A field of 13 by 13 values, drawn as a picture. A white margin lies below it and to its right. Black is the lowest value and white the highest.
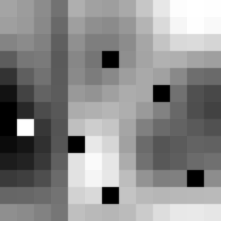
Histogram: bell-shaped. Grain: blotchy. Lone odd cells: 6, 1 higher and 5 lower than their neighbours. Ninth with the highest average: top right. Stripes: none. Seam: vertical, 30% of the way across, the right part higher.
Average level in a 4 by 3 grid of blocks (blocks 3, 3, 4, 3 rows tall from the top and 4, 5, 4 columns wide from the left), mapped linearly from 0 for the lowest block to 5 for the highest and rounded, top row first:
235 | 122 | 031 | 143
